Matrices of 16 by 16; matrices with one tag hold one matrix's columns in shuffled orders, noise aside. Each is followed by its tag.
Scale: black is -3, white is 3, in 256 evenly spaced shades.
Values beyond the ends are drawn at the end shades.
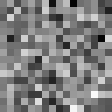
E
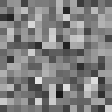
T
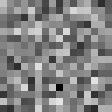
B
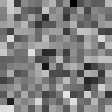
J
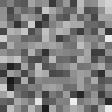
J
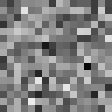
B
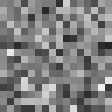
T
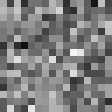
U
